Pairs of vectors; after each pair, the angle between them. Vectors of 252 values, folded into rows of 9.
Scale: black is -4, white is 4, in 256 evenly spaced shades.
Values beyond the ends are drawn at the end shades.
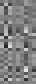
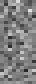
partly opposed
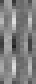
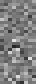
orthogonal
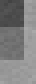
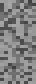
orthogonal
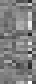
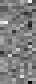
partly opposed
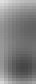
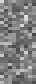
orthogonal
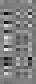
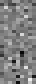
orthogonal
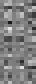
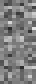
nearly opposite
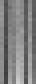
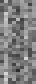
partly opposed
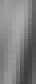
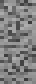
orthogonal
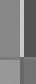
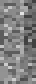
partly aligned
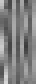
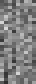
partly opposed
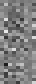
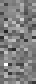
nearly opposite
